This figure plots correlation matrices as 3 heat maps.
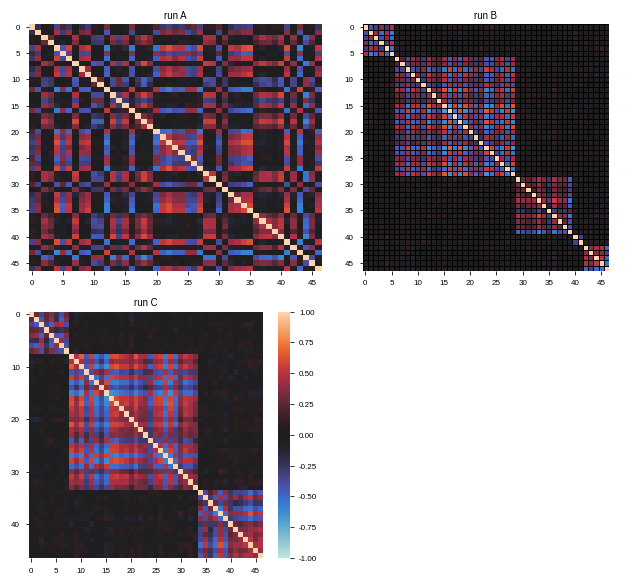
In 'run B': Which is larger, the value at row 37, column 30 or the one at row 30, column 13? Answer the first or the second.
the first
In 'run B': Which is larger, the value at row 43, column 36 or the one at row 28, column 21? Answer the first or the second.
the first
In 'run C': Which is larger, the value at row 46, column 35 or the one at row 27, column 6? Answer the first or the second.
the first
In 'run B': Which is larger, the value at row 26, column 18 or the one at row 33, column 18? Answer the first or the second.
the second
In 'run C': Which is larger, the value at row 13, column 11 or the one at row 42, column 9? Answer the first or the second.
the first
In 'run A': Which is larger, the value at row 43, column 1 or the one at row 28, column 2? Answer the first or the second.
the second
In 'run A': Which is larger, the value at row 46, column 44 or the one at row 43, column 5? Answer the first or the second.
the second
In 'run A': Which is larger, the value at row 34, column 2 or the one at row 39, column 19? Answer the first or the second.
the second
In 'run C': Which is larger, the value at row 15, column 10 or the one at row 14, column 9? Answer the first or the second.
the second
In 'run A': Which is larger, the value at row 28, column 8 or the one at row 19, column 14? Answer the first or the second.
the first
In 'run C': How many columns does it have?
47
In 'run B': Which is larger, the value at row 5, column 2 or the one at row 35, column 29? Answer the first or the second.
the second
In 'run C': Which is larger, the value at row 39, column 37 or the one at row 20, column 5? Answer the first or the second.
the first
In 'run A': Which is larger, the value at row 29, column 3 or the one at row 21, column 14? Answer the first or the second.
the first
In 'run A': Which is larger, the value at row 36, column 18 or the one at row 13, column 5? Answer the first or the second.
the first
